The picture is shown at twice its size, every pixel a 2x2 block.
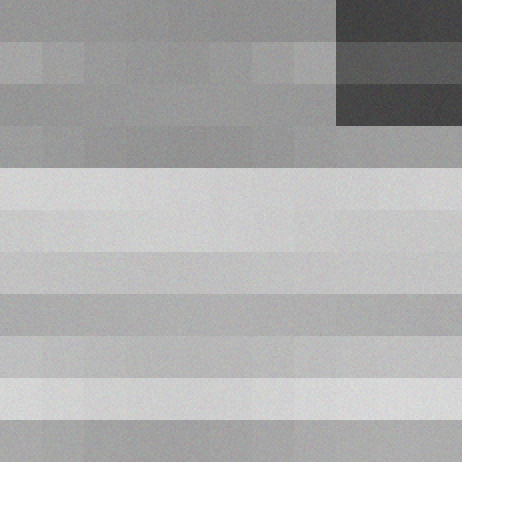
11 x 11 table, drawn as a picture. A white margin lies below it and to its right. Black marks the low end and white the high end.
Odd patch: lower, in the top right. Grain: streaks across. Ninth with the lowest average: top right. Average level on the scale: 70%. Calmest part: middle right.
